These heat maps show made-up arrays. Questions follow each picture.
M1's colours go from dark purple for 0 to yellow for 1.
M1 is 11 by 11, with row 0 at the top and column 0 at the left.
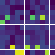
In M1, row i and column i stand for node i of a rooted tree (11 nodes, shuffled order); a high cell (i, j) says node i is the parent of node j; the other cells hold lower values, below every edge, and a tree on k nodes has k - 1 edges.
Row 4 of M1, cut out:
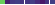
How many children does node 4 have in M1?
1
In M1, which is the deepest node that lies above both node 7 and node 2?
9
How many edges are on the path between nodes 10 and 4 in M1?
1
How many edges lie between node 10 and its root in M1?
0
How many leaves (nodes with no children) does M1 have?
7
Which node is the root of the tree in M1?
10
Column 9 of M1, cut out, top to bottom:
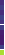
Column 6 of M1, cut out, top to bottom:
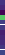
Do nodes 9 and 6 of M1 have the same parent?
no
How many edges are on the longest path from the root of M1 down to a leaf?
2
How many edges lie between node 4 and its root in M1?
1
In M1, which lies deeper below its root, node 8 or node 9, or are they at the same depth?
node 8
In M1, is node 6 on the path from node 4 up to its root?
no
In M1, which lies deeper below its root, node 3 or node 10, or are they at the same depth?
node 3
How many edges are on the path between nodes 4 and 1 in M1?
3
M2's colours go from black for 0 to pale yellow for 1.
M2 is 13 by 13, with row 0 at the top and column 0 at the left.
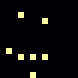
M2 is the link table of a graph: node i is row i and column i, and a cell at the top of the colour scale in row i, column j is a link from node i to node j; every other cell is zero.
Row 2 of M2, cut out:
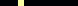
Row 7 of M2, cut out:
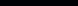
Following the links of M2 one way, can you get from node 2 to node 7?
yes
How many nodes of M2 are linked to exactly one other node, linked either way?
4
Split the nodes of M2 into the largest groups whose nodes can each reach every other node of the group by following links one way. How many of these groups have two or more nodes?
0
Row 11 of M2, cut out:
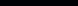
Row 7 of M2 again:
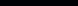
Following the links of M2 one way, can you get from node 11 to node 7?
no
